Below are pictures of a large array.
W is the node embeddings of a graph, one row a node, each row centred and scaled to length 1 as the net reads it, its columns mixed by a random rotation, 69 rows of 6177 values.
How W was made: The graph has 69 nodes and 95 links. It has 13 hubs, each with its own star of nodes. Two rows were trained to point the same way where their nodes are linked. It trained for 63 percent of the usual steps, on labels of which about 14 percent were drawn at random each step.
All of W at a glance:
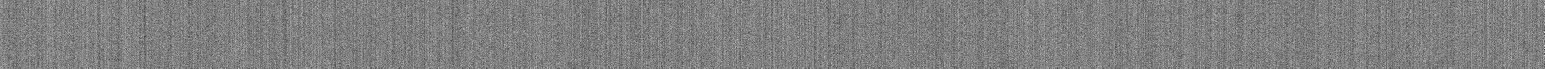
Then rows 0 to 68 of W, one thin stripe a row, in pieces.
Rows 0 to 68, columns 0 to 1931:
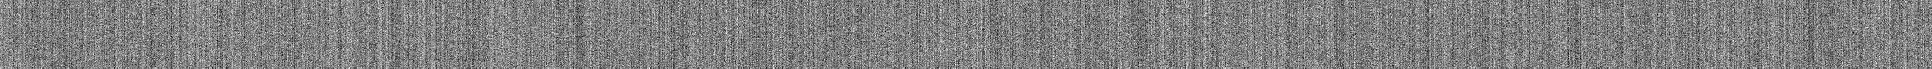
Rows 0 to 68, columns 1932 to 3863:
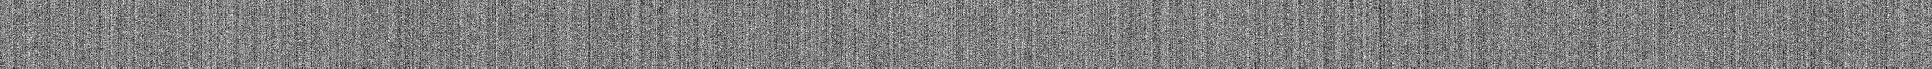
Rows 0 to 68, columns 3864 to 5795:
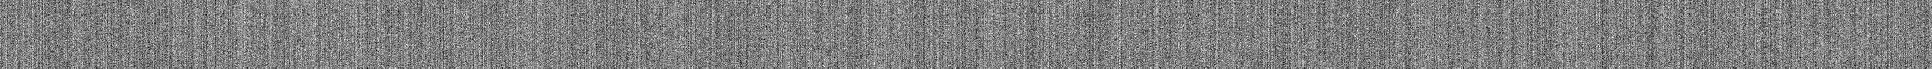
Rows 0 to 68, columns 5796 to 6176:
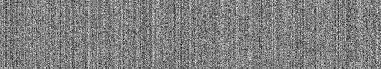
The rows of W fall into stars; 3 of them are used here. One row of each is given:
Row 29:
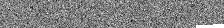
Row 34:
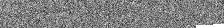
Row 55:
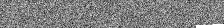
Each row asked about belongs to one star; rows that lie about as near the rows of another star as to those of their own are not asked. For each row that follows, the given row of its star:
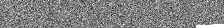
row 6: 55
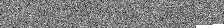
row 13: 55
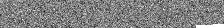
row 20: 55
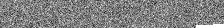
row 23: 34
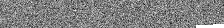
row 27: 34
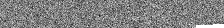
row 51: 29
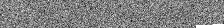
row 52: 55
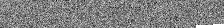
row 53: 34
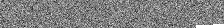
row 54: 29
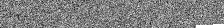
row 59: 34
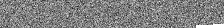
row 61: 34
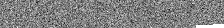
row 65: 29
